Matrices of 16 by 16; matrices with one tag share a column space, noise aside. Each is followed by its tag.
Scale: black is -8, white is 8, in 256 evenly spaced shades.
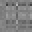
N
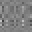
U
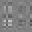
U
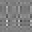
U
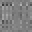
N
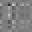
N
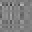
N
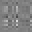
U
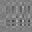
U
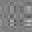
U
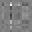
N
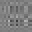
U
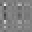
N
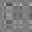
N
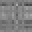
N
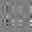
U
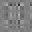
N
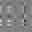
U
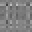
N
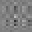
U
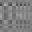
N
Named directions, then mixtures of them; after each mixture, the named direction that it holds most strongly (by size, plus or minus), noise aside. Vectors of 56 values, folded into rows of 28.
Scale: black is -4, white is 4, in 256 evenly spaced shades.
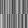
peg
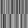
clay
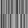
clay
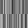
peg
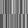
peg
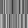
peg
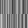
peg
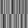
clay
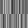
clay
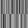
clay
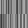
peg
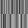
clay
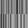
clay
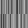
clay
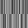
clay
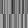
peg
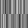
clay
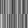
peg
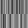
clay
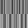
clay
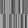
peg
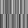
clay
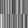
peg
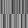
clay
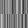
peg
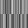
clay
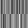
clay
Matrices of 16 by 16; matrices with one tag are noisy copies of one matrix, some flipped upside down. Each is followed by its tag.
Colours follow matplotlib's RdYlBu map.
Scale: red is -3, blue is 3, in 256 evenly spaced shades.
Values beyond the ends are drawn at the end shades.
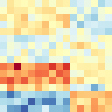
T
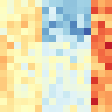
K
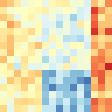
K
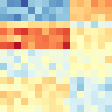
T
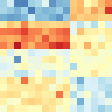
T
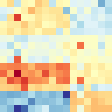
T
